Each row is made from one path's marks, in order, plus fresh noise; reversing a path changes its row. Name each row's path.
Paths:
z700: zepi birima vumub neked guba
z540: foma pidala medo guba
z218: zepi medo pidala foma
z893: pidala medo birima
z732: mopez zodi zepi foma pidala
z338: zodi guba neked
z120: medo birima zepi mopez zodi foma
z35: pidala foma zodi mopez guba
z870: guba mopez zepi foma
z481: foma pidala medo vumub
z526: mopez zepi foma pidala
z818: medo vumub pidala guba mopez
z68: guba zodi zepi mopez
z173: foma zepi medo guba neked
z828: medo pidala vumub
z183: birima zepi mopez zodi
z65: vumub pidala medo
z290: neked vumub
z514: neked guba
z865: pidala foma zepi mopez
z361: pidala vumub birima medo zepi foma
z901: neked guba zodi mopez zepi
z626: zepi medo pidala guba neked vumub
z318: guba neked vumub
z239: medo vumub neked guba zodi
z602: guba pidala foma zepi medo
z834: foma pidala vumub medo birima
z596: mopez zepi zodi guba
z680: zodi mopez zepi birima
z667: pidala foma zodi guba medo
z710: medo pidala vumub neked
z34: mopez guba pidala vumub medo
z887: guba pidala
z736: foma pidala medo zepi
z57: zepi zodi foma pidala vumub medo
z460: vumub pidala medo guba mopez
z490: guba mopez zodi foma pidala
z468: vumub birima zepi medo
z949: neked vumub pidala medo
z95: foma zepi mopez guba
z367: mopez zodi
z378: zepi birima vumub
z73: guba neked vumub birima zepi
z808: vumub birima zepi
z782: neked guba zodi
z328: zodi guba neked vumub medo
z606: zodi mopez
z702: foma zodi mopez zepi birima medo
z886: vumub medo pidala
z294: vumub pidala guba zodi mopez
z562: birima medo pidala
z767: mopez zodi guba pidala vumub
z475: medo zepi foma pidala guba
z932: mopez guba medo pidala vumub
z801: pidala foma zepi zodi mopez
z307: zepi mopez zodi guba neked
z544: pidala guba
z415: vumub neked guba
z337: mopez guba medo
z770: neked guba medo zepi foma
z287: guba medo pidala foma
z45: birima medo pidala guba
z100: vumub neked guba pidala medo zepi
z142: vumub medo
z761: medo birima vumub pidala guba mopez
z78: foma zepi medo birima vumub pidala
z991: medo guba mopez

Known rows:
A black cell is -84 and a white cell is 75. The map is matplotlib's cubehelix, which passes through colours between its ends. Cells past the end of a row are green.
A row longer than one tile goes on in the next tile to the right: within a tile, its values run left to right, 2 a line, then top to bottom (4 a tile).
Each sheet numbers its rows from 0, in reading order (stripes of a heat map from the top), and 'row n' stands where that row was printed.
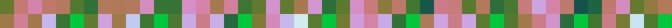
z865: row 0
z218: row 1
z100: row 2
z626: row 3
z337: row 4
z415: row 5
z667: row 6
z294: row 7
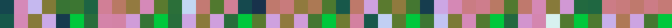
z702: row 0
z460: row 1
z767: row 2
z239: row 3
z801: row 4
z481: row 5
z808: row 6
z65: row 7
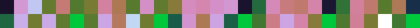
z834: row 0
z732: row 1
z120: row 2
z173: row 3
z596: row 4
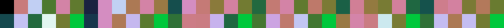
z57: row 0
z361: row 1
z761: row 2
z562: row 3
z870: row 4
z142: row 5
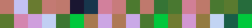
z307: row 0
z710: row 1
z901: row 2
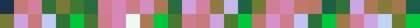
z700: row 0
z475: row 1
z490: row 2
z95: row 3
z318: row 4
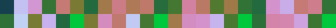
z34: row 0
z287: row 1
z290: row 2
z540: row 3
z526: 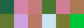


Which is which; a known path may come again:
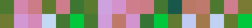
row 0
z887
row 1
z893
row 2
z886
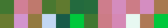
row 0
z901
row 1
z475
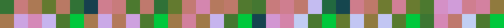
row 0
z514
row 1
z710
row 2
z865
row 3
z468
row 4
z828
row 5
z736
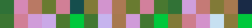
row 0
z991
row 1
z367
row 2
z338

